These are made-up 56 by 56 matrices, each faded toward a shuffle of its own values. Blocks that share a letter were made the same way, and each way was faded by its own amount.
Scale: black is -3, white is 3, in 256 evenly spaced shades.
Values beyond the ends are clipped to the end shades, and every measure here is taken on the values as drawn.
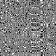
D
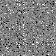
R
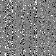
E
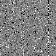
E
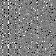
D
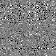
R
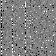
E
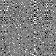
D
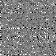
R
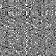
D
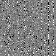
E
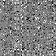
D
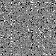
R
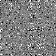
R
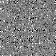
R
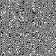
D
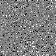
R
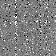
R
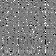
D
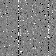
E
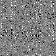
R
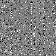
R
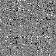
R
